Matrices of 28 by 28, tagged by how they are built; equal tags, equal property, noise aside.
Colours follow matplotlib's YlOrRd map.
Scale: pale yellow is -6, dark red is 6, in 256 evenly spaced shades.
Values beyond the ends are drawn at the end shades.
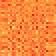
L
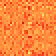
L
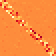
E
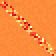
E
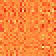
L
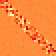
E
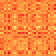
L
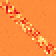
E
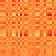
L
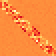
E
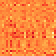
L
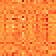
L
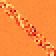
E
